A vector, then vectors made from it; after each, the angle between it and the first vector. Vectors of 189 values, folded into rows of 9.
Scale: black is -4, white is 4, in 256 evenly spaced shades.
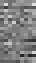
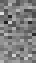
partly opposed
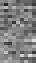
nearly opposite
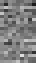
nearly opposite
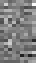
nearly parallel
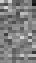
partly opposed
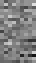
nearly parallel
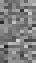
partly aligned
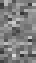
partly aligned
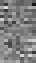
nearly opposite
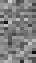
partly opposed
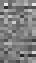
nearly parallel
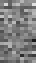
nearly parallel
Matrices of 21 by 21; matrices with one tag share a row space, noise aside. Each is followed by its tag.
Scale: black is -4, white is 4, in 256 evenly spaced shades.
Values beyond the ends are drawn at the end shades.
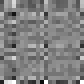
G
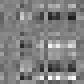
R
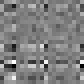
G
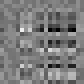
R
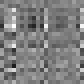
G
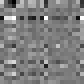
G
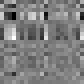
G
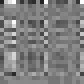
G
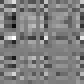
G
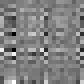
G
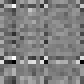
G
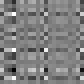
G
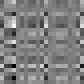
G
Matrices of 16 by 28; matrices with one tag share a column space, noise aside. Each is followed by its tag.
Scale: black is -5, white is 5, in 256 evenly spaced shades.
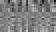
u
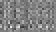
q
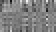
u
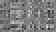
q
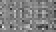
q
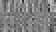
u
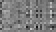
q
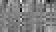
u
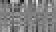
u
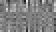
u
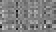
q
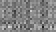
q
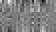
u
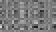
q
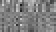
u
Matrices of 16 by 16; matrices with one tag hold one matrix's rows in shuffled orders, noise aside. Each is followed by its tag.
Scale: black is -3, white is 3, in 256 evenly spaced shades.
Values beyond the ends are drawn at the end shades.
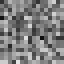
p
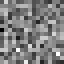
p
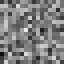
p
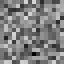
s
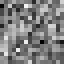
p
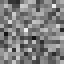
s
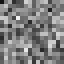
p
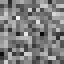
p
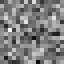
s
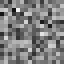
p
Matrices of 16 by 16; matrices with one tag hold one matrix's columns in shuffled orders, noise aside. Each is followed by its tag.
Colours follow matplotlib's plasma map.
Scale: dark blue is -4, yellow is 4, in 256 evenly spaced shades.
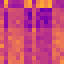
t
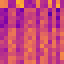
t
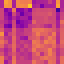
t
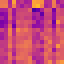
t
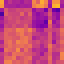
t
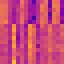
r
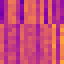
r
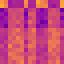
t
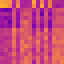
t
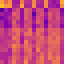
t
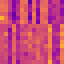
r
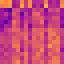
t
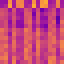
t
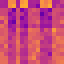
t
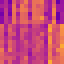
r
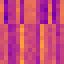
r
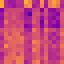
t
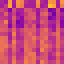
t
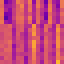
r
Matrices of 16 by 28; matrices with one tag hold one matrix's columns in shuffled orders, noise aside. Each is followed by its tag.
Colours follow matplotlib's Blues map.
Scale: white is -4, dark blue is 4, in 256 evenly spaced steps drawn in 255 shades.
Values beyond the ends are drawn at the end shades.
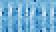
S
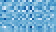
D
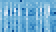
S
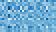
D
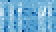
S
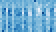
S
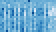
S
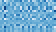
D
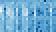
S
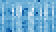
S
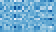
D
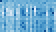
S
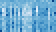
S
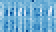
S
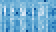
S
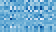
D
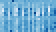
S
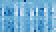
S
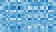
D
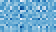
D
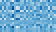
D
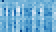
S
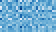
D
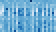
S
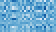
D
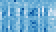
S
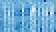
S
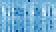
S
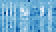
S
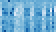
S
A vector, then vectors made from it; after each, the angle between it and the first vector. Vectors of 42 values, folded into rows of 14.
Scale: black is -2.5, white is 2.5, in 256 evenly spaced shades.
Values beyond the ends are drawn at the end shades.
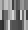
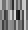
partly aligned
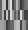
orthogonal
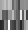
nearly parallel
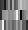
partly opposed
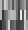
nearly parallel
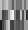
nearly parallel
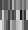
nearly opposite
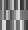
partly opposed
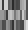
partly aligned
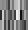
partly opposed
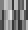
partly aligned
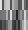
partly aligned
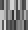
orthogonal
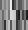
partly aligned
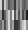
partly aligned
